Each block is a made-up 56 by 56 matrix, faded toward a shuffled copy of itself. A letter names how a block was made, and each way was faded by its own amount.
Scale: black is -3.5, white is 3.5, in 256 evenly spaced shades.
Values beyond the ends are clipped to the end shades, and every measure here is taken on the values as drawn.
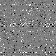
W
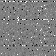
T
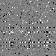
T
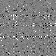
W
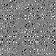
T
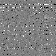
W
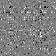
W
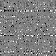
T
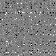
W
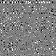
T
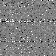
W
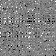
T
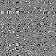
W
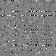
W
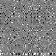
T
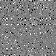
W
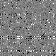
T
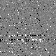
W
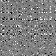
T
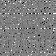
T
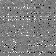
W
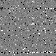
W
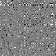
T
